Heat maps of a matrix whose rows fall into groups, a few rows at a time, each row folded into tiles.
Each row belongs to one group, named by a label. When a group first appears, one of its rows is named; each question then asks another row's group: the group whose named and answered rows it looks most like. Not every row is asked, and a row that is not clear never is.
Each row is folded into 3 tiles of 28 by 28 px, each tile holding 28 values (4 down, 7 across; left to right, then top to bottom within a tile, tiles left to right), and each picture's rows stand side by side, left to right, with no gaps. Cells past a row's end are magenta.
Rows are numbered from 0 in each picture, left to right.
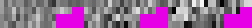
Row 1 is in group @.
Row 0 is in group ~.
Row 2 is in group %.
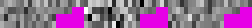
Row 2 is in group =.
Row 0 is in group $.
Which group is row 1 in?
$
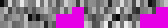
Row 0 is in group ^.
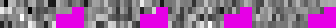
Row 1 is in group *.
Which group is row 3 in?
%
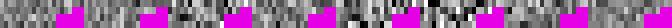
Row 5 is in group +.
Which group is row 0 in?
@
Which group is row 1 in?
~
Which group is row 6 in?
%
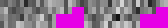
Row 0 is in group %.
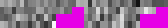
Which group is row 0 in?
$
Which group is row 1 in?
~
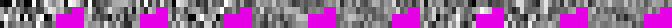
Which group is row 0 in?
%
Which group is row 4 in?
*
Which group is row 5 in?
~
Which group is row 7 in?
^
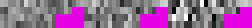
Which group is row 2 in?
%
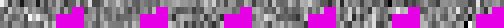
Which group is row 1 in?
+
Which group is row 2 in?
$
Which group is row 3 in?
*
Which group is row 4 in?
~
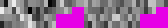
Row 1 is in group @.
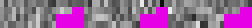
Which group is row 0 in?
~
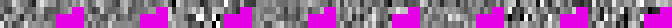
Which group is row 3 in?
*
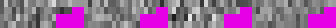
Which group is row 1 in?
*
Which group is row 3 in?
%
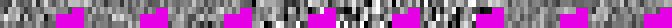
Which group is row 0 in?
%
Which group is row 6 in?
~
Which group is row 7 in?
%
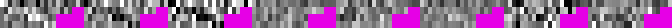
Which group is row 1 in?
^
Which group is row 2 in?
^
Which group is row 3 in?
~
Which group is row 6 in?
+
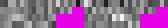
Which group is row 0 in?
*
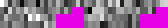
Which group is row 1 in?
%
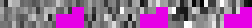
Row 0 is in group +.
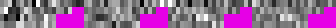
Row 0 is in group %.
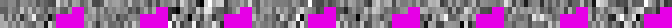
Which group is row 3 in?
+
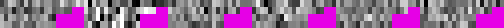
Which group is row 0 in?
$
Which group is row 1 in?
~
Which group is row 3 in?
=
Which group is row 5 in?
*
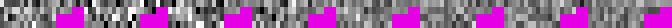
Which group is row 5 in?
$
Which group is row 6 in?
*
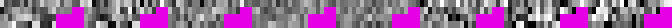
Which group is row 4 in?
@
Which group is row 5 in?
^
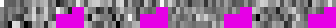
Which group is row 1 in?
$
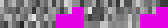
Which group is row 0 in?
@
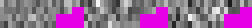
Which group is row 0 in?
@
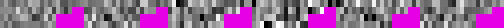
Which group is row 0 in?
+
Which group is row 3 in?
*
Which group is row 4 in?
^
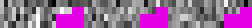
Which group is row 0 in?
~
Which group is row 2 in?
*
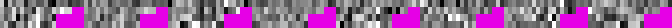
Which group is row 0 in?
~
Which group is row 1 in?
~
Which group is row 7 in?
$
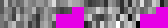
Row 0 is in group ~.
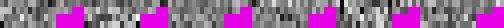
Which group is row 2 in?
@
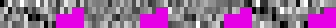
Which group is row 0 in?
^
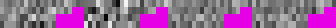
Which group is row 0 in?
@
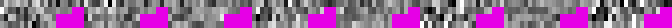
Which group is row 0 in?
$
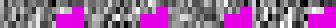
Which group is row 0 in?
~
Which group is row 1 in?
@
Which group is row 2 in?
*
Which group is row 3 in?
~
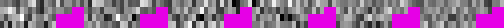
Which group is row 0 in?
=
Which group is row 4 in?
@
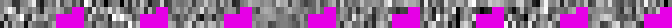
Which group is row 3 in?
%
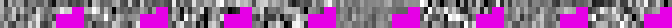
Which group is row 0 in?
~
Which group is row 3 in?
$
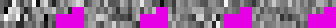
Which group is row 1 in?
*
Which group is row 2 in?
+
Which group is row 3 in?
^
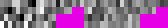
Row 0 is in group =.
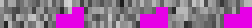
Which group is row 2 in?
%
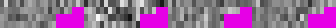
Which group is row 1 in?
*
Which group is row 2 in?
~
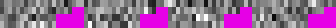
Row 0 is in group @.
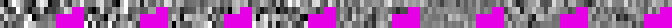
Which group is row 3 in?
$
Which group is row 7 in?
^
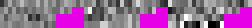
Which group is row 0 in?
^
